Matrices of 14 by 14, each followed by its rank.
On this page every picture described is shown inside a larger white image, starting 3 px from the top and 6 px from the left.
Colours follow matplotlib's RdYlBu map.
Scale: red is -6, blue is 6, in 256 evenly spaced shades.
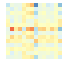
two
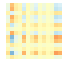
one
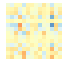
two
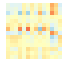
two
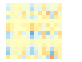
two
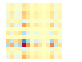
one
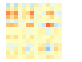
two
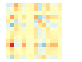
two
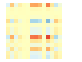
one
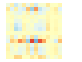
two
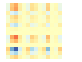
one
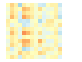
two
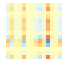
one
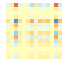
one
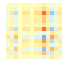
one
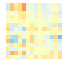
two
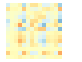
two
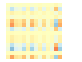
one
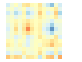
two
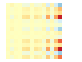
one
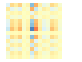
one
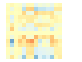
two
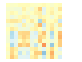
two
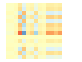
one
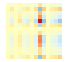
one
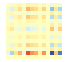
one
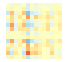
two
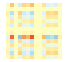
one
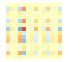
one
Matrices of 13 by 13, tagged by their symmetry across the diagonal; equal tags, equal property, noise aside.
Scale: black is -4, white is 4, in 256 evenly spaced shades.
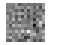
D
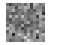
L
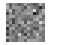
L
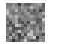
L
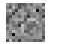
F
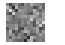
D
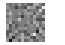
D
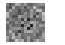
F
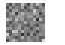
F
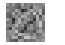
F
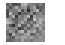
F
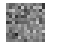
L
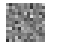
D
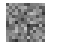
F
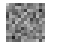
F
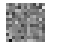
D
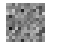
L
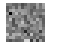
L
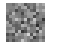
D
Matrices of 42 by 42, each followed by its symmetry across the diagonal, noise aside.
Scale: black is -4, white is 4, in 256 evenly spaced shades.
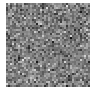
neither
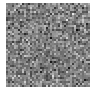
neither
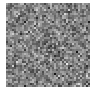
symmetric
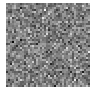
antisymmetric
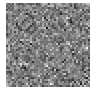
symmetric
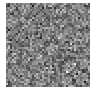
symmetric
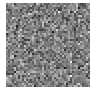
antisymmetric
